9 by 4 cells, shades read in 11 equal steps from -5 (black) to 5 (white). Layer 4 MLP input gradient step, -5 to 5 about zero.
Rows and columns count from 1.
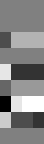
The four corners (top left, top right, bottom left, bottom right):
0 0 0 0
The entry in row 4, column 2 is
0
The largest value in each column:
4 4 5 5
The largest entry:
5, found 2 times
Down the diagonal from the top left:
0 0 2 0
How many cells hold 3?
1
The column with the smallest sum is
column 1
